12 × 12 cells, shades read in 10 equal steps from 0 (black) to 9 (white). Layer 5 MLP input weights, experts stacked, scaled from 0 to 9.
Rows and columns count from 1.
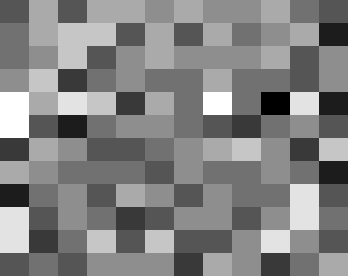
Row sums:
58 58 59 53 64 48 55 49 51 55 58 50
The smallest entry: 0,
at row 5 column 10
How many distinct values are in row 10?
5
